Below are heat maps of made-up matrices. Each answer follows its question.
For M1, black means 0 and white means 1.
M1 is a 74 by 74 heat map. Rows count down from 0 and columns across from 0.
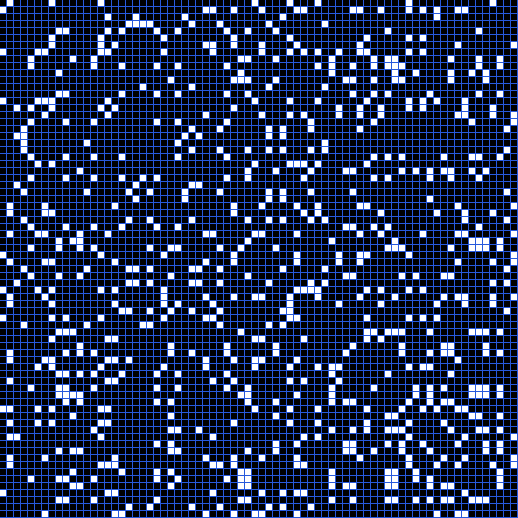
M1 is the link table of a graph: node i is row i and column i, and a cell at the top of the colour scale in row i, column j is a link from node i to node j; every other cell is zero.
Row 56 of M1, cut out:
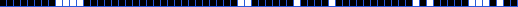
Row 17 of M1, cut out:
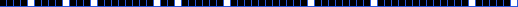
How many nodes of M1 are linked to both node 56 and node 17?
2
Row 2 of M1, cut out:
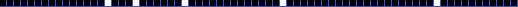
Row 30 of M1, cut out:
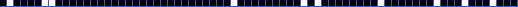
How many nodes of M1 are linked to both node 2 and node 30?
1
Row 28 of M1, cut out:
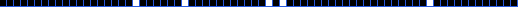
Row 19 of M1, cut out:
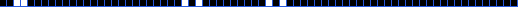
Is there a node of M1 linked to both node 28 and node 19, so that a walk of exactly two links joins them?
yes
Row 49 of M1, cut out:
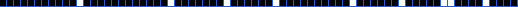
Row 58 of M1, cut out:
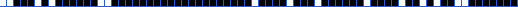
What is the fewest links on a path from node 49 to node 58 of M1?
2
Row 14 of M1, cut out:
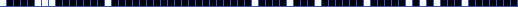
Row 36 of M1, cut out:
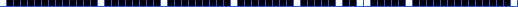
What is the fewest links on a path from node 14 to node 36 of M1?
1
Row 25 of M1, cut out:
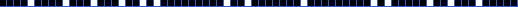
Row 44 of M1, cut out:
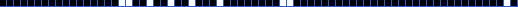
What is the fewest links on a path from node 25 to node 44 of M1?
2
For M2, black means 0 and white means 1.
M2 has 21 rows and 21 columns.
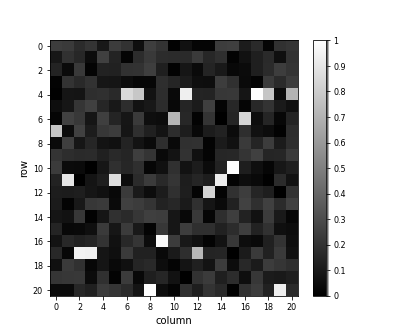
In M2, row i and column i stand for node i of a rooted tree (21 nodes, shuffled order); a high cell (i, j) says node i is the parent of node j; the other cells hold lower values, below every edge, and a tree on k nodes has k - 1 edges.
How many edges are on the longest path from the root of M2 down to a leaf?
3
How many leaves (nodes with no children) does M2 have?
12
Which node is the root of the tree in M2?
4
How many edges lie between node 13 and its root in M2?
3
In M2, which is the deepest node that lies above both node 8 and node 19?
20
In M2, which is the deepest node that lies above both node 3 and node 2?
17
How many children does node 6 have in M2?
2
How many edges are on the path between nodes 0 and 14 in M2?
4
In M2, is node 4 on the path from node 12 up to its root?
yes
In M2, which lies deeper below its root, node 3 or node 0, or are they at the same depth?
the same depth
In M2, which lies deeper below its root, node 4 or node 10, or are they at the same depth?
node 10
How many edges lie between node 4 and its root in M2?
0
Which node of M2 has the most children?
4
